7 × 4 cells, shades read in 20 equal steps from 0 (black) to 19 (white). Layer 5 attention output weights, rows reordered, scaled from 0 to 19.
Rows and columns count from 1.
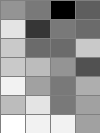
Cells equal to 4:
1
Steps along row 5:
down down up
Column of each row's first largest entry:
1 1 1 1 1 2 1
